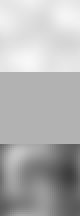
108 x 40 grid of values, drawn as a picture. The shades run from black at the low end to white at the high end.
It is made of 3 by 1 panels. Panel 1,1: very high, smooth, faint in contrast. Panel 2,1: high, flat. Panel 3,1: middling, smooth, strong in contrast.
